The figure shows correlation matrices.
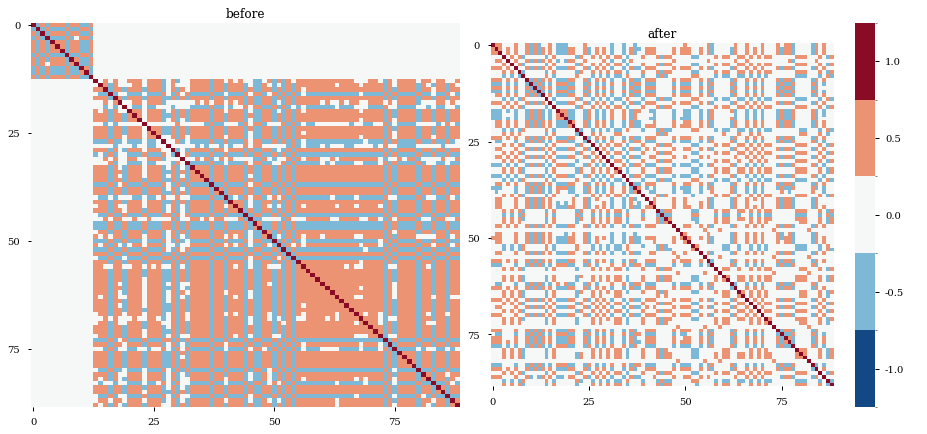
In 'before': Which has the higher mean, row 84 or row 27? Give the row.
84
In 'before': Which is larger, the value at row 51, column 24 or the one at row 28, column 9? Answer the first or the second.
the first
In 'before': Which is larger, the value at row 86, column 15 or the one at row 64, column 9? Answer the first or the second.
the second
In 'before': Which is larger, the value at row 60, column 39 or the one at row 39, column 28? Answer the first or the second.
the first
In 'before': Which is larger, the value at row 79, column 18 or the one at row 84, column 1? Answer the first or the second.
the first
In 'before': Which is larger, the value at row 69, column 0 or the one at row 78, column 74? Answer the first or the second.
the second
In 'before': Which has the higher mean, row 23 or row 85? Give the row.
85
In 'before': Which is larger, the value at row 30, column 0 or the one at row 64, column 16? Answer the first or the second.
the first
